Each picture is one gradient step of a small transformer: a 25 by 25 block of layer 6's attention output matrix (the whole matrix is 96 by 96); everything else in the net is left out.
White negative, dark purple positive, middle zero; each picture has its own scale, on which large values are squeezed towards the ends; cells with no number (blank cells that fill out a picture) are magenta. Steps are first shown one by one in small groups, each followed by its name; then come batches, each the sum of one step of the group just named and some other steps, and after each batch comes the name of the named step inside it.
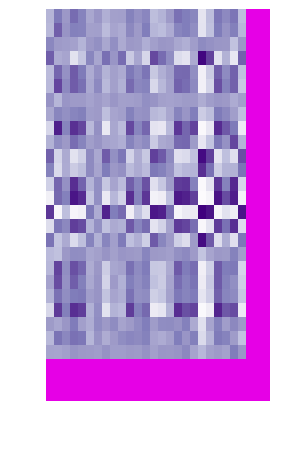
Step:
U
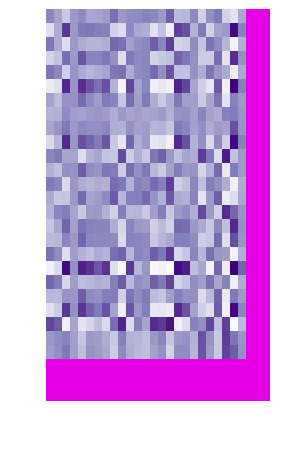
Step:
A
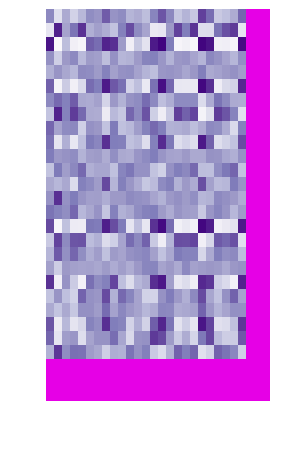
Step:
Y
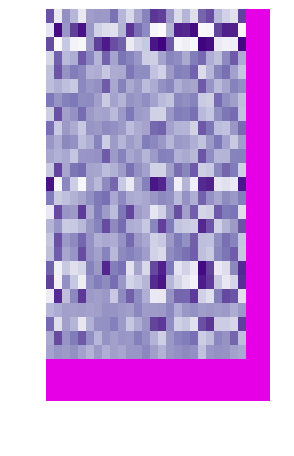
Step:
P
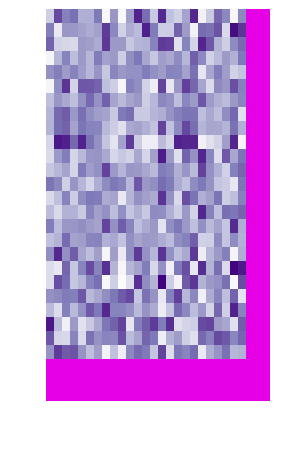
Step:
A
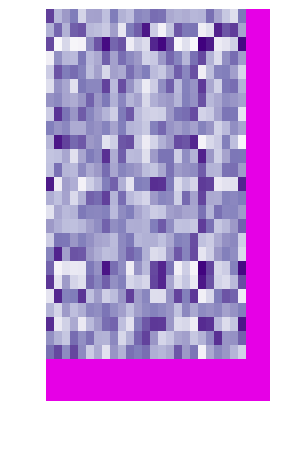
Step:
P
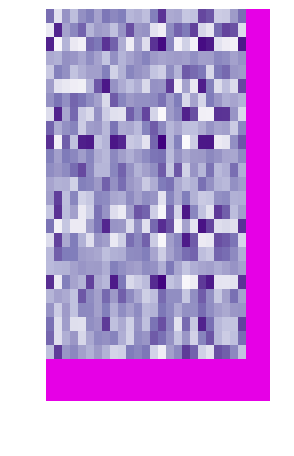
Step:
Y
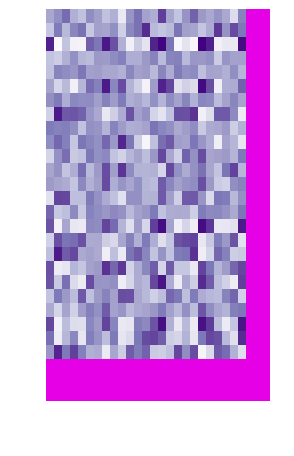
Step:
Y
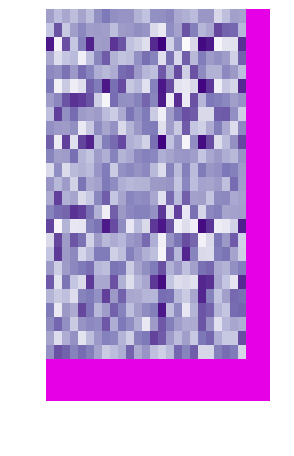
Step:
Y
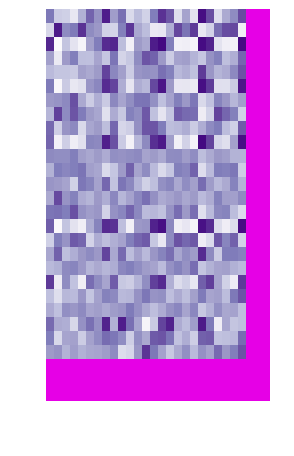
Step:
Y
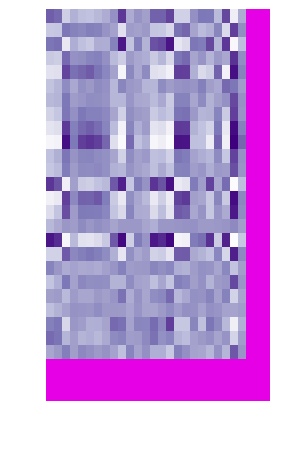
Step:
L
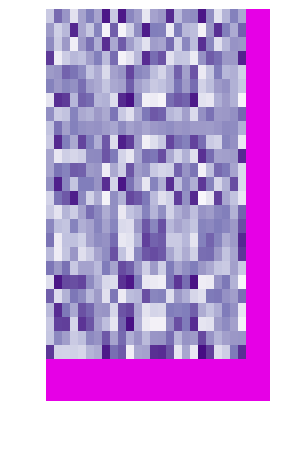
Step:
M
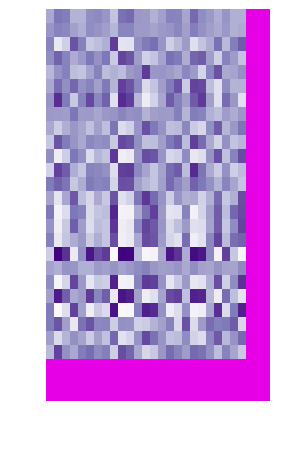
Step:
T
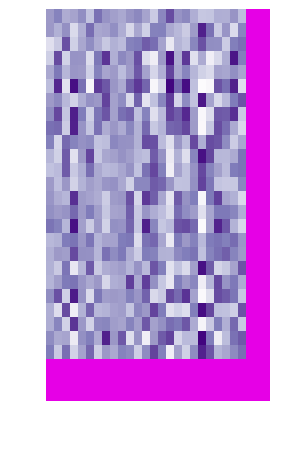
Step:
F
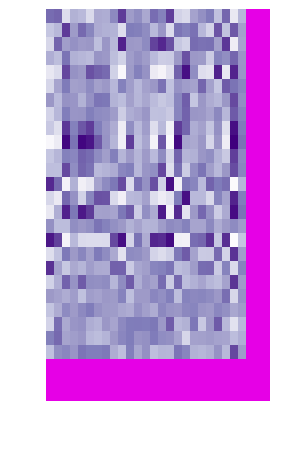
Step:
L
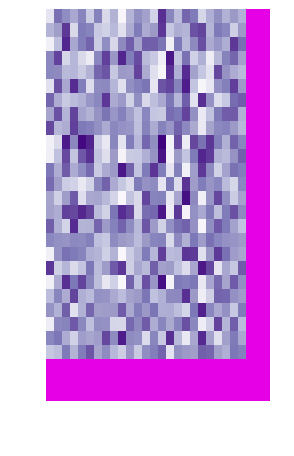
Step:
F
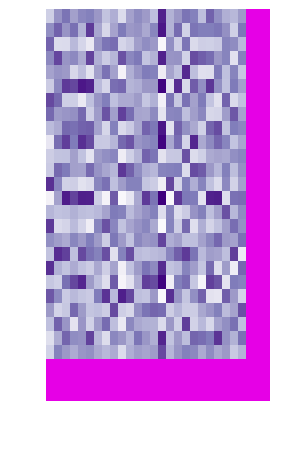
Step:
T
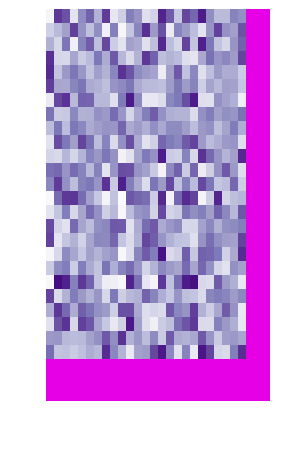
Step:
M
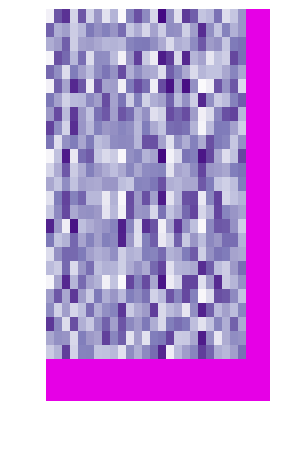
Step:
F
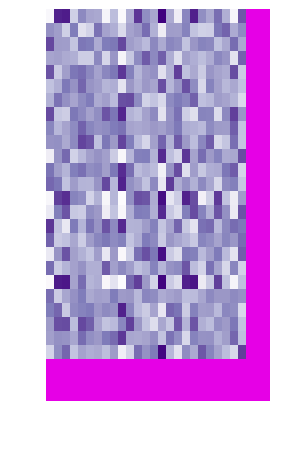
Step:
M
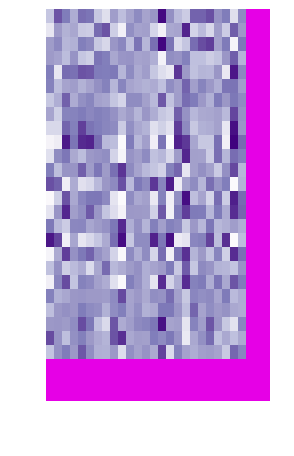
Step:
L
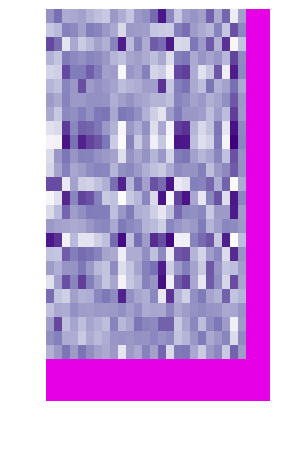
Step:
L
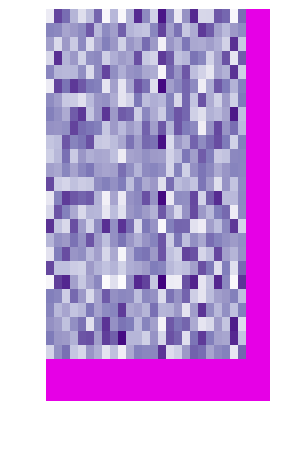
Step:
F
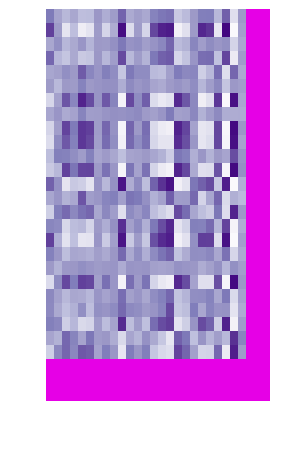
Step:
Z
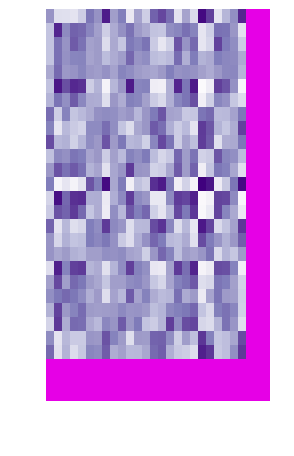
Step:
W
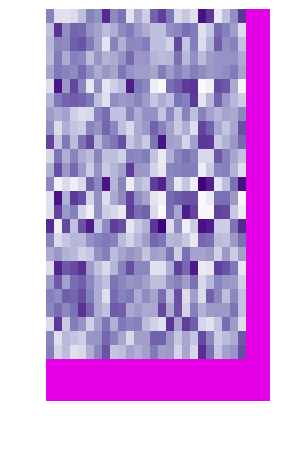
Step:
W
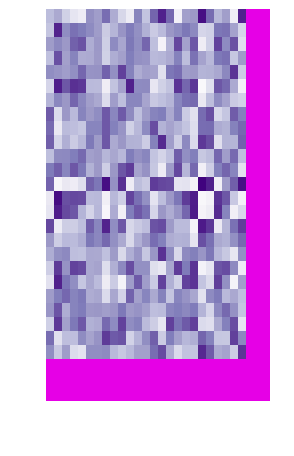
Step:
W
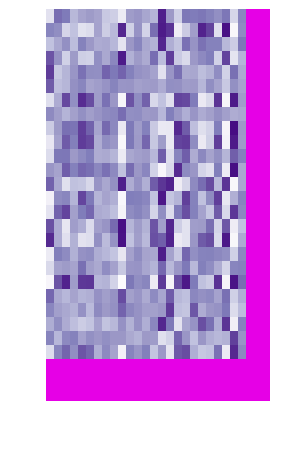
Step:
Z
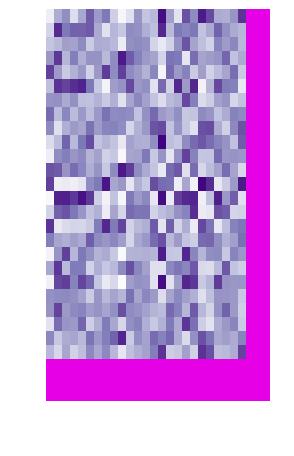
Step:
W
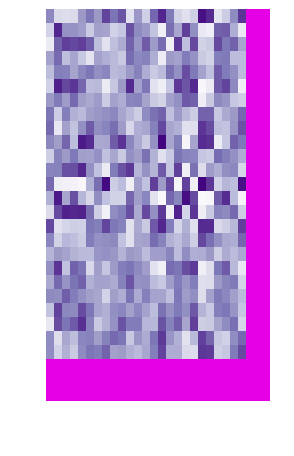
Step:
W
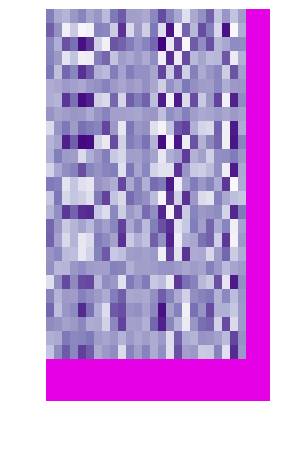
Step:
Z
